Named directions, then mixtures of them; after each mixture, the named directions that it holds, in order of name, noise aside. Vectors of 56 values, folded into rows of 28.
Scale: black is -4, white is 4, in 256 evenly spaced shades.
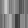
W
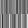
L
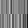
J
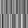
J, L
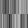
L, W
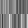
L, W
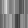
W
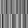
J, L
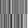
J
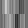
W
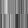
L, W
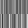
L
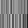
J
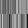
L, W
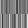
L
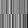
J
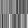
L, W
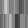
W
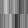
W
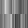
J, W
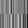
J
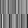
L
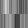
W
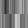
W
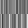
L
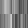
J, W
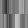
W
